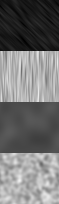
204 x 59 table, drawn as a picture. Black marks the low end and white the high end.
The table splits into 4 rows of 1 panel. Panel 1,1: very low, slanting down to the right, faint in contrast. Panel 2,1: high, streaked downward. Panel 3,1: low, smooth, faint in contrast. Panel 4,1: high, blotchy.
